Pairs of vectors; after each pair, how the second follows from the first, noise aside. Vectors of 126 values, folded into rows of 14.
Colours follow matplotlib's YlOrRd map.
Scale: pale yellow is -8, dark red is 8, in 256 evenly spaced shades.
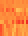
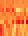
scaled up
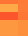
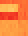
scaled up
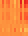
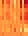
scaled up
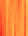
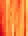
scaled up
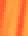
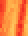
scaled up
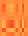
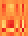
scaled up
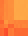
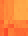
copied
